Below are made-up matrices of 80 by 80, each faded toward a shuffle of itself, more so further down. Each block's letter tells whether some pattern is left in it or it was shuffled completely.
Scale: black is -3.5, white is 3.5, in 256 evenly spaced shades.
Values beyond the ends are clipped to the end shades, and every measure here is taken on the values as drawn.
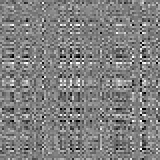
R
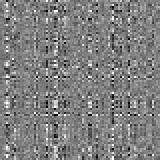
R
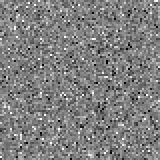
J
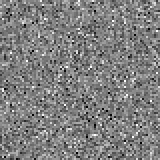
J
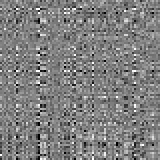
R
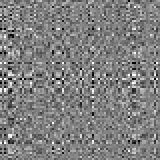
R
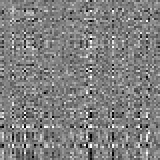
R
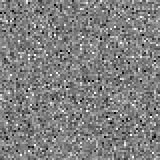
J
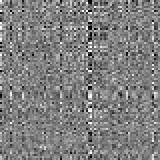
R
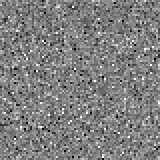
J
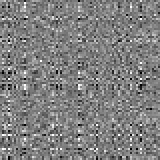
R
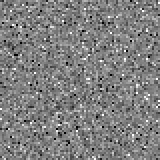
J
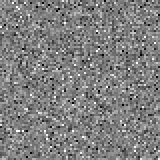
J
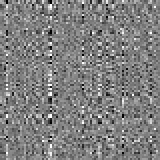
R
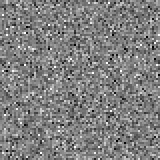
J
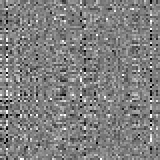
R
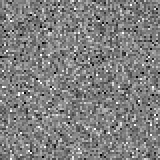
J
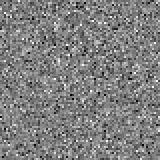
J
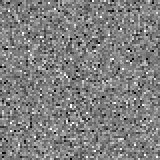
J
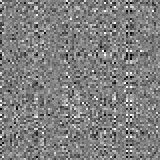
R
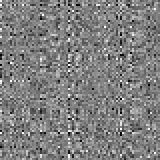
R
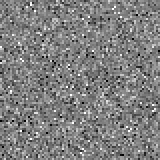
J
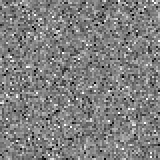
J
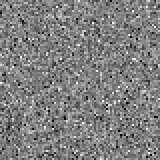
J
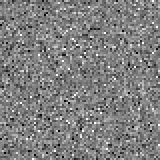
J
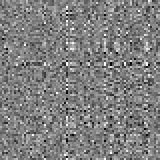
R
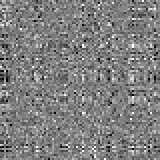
R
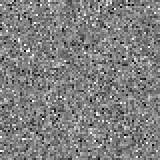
J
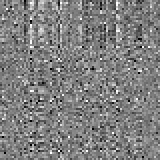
R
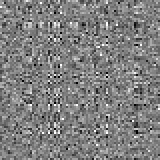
R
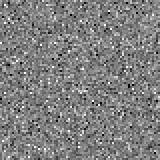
J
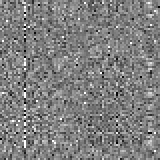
R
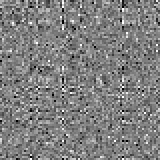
R
